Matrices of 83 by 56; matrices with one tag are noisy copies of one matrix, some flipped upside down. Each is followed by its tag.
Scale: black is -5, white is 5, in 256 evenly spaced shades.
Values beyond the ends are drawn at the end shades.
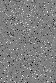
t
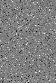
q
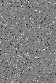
q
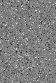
q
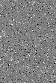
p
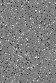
q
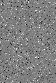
q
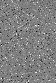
q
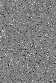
p
